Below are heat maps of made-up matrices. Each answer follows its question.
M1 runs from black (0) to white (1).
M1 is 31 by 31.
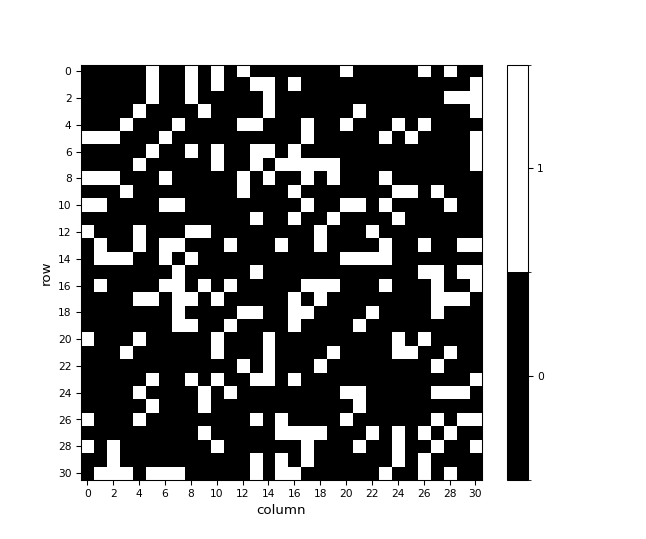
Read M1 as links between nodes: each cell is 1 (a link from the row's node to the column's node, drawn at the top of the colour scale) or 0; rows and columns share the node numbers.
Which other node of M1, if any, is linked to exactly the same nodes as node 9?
none
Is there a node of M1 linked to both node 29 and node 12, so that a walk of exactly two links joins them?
no
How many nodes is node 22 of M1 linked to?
4
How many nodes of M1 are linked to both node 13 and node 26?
4
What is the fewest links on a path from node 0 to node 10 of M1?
1
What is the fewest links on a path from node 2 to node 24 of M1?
2
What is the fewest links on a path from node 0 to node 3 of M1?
3
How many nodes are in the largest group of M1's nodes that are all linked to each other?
4
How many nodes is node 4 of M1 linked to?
8
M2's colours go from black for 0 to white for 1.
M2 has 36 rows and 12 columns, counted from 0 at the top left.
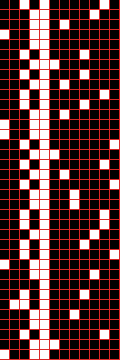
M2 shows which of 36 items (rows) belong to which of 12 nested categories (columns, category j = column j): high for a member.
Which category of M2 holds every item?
4
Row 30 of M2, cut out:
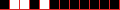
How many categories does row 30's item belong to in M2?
3
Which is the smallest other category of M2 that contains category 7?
3
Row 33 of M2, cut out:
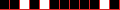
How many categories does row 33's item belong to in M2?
3
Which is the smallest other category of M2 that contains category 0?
3
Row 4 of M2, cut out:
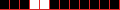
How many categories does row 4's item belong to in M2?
2
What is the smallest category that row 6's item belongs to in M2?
5
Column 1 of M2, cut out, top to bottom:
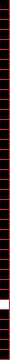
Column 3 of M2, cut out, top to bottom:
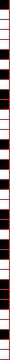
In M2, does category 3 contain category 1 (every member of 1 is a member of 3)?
no
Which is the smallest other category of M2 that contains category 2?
4
